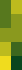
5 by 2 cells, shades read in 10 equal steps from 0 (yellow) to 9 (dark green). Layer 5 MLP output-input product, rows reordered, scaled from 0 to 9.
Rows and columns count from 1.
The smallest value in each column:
0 2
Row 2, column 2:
4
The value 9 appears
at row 5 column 2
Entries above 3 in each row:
1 2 2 1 1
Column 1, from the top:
6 6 4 2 0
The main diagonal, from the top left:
6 4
